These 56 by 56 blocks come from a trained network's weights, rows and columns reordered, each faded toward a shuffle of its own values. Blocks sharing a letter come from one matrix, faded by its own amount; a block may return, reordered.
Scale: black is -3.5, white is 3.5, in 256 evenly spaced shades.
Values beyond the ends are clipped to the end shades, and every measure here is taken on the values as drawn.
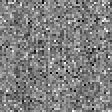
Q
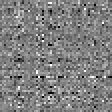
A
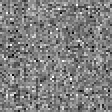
Q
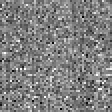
Q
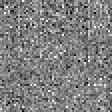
Q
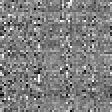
A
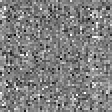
Q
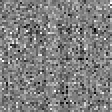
Q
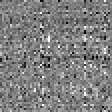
A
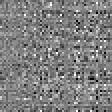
A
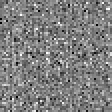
Q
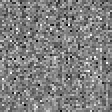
Q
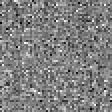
Q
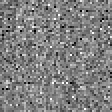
Q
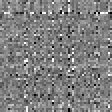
A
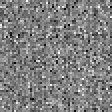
Q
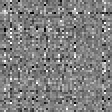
A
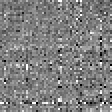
A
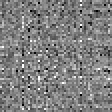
A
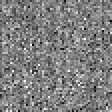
Q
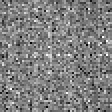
Q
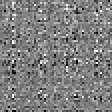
A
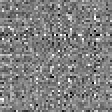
A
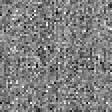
Q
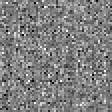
Q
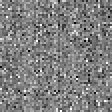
Q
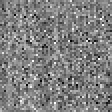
Q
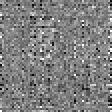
A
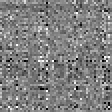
A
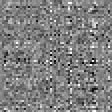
A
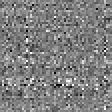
A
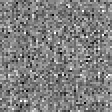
Q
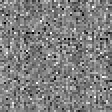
Q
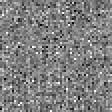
Q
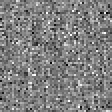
Q
